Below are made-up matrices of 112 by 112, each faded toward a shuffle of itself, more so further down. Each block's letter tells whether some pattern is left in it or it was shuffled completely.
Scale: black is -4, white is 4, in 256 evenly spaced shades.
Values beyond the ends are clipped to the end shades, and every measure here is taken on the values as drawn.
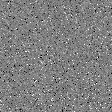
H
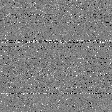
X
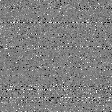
X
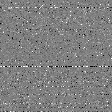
X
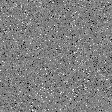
H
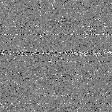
X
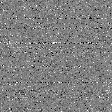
X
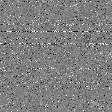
X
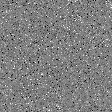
H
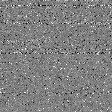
X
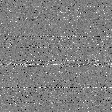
X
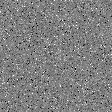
H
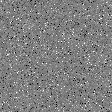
H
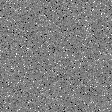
H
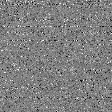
X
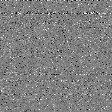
X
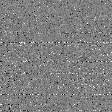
X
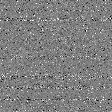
X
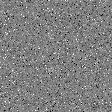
H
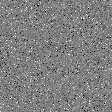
H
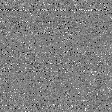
X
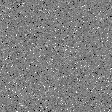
H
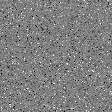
H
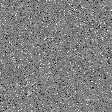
H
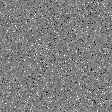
H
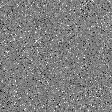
H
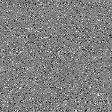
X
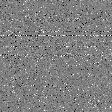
X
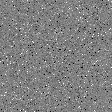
H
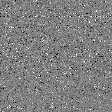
X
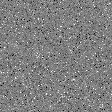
H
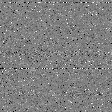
X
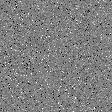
H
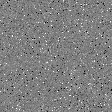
H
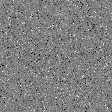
H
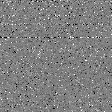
X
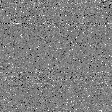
X
